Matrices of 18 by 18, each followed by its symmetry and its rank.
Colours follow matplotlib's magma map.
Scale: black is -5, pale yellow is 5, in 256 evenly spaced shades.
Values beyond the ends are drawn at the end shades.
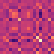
symmetric, rank three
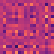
antisymmetric, rank two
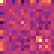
symmetric, rank three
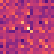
symmetric, rank three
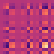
symmetric, rank one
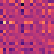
antisymmetric, rank two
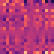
neither, rank two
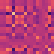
symmetric, rank three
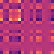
symmetric, rank one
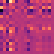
antisymmetric, rank two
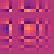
symmetric, rank one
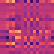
neither, rank two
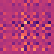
antisymmetric, rank two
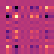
symmetric, rank one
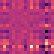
antisymmetric, rank two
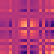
symmetric, rank one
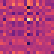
neither, rank two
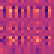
neither, rank two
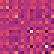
symmetric, rank three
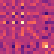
symmetric, rank three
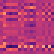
neither, rank two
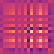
symmetric, rank one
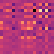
neither, rank two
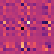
antisymmetric, rank two
